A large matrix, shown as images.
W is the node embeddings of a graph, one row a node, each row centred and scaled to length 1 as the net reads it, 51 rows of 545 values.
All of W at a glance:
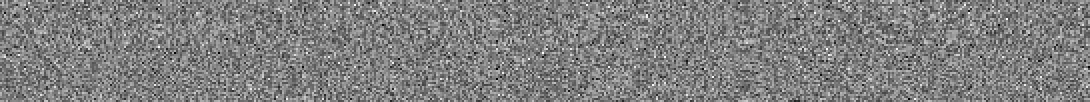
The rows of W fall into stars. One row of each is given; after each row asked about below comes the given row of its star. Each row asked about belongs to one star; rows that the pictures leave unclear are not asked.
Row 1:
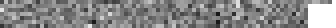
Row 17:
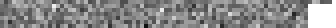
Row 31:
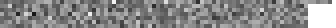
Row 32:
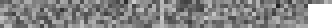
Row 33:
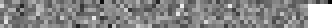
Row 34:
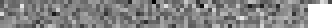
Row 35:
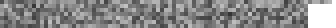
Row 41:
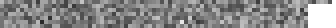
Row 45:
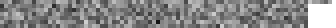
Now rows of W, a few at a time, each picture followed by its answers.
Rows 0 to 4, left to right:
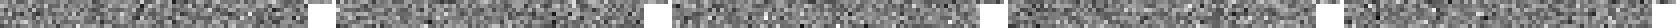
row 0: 35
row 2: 33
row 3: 35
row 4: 31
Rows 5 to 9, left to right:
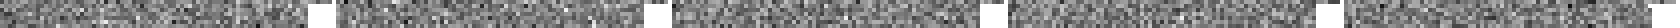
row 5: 1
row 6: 45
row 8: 17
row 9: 1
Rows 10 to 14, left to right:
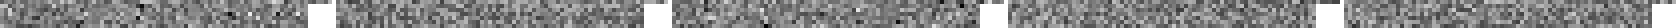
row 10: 35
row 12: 31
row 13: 33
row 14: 45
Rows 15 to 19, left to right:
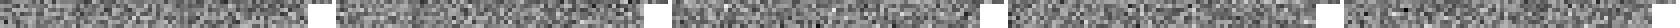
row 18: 17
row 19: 32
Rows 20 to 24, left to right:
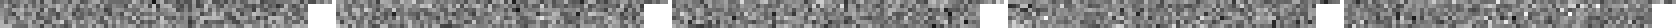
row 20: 34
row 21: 34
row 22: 35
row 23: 33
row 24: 45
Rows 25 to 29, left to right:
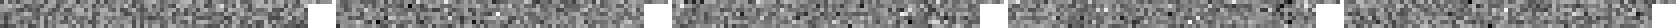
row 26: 41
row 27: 45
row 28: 41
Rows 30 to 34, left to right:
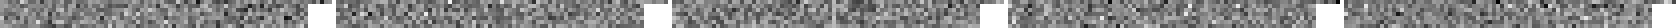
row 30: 34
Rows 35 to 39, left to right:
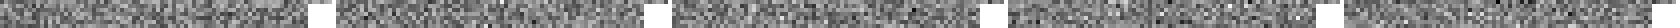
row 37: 31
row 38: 1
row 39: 34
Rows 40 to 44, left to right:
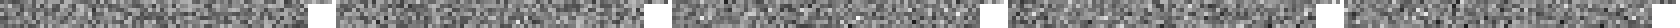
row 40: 31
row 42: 31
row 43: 35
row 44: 1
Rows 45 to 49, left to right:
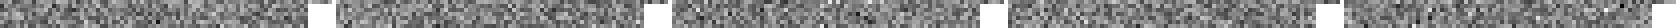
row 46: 33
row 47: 41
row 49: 32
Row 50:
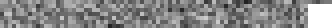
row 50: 33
